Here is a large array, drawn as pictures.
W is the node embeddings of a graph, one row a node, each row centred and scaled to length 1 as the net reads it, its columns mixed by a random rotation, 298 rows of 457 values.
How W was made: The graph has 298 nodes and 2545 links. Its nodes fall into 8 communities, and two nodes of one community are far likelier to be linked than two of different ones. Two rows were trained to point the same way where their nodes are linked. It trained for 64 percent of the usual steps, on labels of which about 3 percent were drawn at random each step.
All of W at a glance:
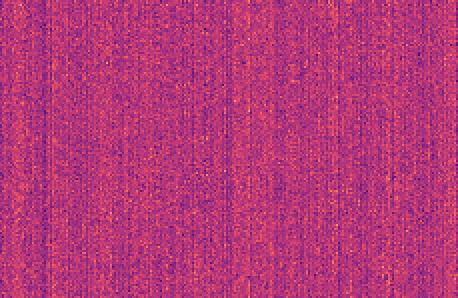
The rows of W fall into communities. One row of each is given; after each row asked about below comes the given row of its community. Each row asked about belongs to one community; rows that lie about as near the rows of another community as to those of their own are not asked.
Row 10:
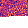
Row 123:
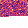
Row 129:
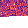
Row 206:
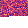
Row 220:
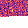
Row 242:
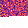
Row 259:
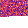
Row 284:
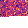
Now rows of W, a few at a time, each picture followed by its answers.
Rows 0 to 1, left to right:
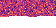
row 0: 259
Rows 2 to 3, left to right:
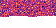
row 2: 206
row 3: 259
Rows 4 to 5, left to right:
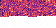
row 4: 10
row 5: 10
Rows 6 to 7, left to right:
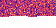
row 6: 259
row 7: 206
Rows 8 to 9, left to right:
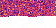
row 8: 242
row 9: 129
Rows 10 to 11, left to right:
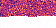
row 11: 123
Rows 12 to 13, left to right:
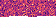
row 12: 10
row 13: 206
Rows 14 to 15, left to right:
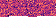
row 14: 206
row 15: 129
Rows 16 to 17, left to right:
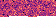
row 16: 220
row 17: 10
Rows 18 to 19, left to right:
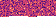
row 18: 123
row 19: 220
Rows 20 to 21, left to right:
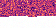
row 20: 129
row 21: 206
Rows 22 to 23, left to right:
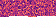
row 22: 129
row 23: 259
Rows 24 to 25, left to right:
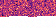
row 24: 10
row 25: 284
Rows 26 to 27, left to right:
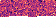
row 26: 123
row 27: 10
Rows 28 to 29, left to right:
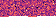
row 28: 259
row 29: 259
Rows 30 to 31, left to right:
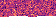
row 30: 220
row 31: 242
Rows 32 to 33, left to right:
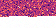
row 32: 220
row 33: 284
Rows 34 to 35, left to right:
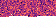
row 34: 284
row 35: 123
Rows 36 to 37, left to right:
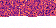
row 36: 242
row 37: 129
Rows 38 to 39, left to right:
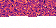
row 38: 123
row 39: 259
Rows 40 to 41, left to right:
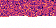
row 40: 123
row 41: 242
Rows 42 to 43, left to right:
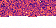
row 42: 129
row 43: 220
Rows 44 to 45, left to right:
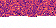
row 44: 206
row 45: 206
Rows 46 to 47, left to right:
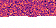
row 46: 259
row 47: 284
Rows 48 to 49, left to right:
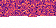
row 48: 129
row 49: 259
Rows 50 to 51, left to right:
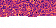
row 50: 242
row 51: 129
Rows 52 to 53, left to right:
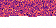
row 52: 242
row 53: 129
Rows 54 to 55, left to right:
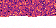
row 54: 259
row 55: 10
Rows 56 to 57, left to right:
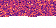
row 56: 242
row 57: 206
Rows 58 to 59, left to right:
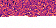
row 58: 123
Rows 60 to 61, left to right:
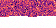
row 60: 259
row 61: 123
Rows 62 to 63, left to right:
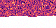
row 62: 129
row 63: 129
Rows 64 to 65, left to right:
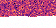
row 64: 220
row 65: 123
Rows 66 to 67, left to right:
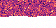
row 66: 284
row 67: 10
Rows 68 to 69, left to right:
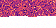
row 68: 220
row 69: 284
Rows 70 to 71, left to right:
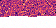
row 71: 206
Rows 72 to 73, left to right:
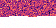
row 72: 129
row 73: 242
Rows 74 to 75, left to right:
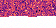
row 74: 220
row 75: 259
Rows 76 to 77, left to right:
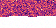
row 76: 206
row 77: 242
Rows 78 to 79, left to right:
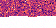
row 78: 129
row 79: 123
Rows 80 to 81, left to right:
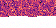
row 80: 220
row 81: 206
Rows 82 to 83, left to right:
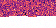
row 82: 220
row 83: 259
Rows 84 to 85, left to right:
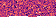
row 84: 259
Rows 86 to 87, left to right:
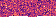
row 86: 284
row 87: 123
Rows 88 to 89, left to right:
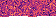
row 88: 284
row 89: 10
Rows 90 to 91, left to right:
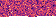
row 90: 10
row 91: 242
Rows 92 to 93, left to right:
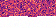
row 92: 284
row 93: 129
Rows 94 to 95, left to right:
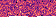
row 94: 259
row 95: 129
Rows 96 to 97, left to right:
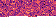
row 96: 129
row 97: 220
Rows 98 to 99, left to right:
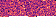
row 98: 259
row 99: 220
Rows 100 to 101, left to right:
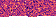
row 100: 259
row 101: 123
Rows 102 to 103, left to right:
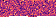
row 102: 284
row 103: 206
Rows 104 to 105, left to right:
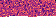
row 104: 242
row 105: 123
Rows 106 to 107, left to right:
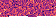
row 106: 220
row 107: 129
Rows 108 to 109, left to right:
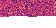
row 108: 259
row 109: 129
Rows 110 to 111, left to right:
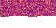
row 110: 206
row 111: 259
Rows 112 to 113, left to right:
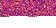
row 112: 206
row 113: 259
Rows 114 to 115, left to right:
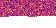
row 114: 242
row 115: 259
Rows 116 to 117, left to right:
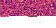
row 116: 242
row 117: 206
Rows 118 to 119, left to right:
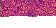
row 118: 129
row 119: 10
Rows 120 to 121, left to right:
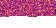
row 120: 129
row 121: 206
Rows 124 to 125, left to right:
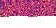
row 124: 242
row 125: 259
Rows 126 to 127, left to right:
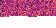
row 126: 10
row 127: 129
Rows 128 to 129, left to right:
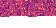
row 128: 206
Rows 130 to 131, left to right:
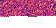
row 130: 259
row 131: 206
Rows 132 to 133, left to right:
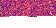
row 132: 129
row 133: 206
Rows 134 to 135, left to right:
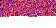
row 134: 10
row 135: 206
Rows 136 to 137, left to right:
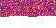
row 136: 284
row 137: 284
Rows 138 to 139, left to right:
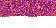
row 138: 220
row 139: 284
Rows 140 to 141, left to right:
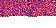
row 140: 284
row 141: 10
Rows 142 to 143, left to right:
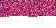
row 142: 284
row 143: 242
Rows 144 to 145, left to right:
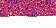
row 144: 259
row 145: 123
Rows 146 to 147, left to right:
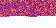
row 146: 220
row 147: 206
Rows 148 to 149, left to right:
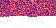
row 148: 123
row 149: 206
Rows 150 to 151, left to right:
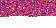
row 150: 220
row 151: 242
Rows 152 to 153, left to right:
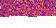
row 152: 10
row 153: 129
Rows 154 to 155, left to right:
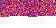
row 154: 242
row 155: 123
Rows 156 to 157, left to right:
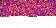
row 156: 10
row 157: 242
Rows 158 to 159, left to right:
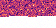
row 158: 242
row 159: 242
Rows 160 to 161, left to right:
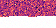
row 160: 220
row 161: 259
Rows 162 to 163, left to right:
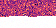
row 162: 10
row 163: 123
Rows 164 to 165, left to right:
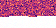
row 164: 206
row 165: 220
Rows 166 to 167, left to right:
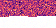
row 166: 242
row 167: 242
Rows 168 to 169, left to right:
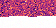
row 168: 284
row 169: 206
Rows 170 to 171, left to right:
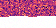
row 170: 242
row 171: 259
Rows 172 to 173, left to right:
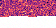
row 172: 10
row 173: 242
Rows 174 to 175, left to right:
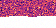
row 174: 284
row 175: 284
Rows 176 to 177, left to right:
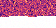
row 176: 123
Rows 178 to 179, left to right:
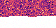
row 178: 284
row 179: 284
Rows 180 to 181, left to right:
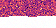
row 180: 259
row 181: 123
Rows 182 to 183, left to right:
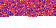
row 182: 206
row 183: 259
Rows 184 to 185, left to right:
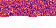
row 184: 206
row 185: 129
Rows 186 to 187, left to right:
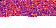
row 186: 284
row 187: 206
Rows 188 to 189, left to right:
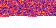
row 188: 206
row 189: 259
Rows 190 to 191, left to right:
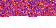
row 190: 129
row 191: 129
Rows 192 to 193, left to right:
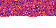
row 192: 10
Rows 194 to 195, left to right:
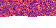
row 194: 10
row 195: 123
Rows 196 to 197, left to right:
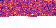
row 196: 284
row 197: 206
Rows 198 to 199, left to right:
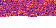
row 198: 10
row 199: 206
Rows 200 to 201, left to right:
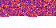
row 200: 242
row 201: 242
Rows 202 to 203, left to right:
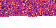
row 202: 129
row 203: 10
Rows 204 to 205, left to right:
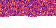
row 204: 129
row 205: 123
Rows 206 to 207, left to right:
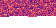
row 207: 242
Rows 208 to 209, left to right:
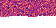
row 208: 259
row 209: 10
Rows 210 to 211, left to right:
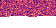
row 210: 10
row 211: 242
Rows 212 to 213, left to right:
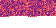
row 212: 123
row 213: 123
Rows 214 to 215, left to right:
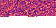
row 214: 220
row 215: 259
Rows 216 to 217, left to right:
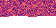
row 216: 10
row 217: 259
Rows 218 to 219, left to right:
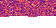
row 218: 284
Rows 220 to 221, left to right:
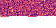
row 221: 220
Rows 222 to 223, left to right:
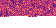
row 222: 123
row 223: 220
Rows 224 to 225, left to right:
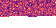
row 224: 259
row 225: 129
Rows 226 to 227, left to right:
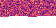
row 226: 123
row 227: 129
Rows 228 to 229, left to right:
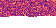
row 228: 129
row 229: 284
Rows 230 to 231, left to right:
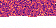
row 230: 220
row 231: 220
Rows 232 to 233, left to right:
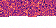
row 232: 129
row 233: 259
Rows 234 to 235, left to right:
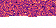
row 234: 259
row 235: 220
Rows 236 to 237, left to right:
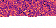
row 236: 220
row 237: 284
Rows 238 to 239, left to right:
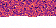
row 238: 242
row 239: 259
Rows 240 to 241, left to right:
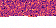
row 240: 242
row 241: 220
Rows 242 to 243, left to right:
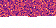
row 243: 284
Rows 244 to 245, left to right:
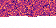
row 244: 259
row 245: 10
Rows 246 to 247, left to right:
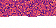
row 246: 259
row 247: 129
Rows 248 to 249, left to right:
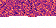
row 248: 129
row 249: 284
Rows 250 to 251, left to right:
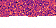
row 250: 259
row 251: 10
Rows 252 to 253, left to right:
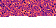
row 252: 129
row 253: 129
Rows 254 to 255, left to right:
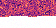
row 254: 10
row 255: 123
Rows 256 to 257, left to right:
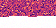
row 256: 206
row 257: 220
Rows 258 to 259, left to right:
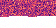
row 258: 123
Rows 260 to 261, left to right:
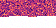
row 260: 206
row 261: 259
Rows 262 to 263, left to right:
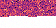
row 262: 220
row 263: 220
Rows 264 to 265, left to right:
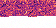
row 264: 129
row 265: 123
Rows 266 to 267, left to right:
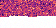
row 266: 10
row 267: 123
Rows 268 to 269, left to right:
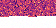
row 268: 259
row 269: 220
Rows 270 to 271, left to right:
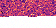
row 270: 129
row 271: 206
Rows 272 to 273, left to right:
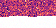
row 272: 284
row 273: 123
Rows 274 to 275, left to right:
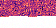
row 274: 10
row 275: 123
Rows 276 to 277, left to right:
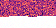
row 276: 10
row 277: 242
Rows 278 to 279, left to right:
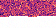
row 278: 10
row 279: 10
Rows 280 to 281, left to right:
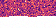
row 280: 284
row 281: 259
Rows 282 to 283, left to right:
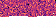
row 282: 259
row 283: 10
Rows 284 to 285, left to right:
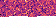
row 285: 123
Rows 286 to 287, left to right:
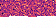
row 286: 10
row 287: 259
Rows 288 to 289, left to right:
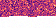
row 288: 123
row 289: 10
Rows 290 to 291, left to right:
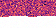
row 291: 284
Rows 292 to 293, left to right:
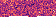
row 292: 206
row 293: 129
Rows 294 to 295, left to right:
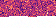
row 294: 284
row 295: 123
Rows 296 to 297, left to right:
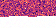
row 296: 284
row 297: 259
